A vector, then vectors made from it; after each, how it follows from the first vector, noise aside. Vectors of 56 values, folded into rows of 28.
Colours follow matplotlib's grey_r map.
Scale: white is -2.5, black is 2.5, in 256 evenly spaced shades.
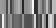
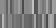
shrunk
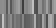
shrunk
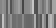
shrunk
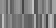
shrunk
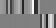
partly zeroed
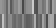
shrunk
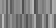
shrunk
